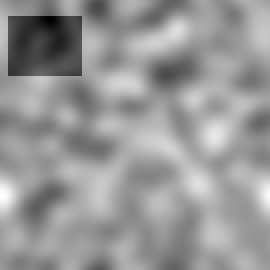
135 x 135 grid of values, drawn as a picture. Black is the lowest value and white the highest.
Histogram: skewed, a long tail of low values. Average level on the scale: 60%. Ninth with the lowest average: top left. Odd patch: lower, in the top left.
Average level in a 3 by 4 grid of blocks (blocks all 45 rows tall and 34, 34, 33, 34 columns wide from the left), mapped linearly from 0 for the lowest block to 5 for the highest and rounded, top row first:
0334
4455
4445
